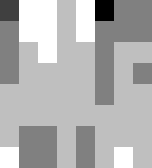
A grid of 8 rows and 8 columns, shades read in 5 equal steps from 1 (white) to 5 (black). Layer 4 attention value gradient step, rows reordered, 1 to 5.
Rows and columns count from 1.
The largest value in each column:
4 3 3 2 3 5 3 3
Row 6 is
2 2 2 2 2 2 2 2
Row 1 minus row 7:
2 -2 -2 0 -2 3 1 1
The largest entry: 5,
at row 1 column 6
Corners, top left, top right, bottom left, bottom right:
4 3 1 2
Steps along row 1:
down same up down up down same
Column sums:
20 16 15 16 16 23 17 19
